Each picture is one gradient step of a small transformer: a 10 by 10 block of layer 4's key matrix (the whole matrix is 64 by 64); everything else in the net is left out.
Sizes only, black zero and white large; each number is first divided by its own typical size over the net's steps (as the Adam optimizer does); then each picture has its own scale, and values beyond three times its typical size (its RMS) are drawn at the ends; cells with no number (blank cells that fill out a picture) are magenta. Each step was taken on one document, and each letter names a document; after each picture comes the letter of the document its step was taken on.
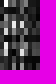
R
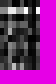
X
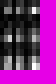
X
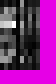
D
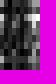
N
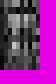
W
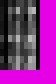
X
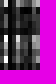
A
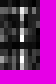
D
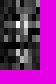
N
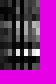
N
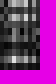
W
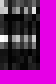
A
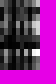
N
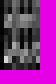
W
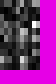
N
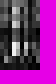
W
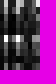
A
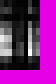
R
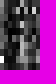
A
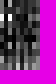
X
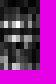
A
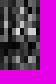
X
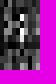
N
